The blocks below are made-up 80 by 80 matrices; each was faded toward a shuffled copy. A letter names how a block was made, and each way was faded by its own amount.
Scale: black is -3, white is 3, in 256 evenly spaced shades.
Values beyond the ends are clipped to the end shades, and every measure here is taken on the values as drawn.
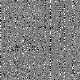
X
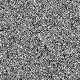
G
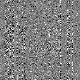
X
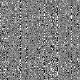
X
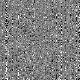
X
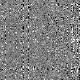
X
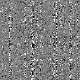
X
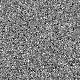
G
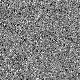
G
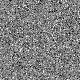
G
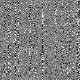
X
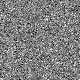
G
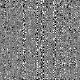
X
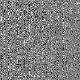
X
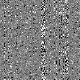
X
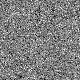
G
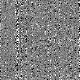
X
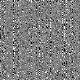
X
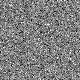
G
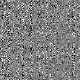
X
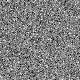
G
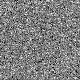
G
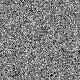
G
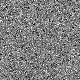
G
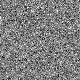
G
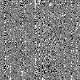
X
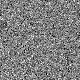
G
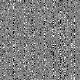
X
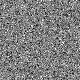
G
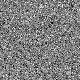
G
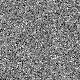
G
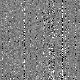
X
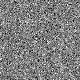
G
